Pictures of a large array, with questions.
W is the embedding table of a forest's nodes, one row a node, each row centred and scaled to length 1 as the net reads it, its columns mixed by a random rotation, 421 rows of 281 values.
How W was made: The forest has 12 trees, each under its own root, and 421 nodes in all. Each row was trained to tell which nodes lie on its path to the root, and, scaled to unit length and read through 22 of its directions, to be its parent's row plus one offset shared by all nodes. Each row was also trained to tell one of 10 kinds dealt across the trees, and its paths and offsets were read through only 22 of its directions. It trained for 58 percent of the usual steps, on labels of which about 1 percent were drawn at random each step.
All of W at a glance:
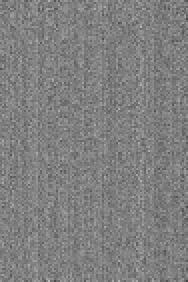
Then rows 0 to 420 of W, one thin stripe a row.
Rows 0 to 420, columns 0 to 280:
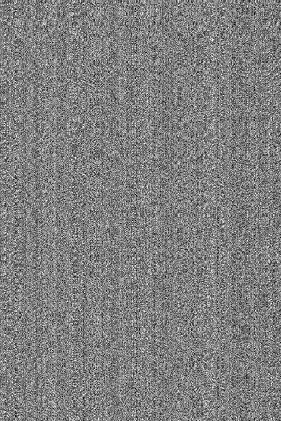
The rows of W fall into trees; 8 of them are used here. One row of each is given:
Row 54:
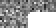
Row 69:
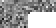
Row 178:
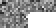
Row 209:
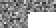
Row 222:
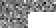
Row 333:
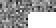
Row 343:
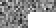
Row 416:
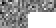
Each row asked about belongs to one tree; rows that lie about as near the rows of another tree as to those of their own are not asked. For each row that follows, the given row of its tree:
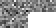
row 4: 178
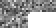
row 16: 178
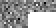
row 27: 343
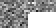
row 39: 333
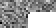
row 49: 333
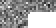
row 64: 222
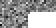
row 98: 178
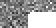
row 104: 343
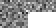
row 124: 54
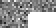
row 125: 69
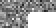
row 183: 222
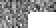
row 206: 343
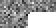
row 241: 69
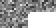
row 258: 54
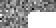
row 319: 416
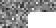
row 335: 222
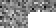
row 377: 54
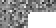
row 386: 209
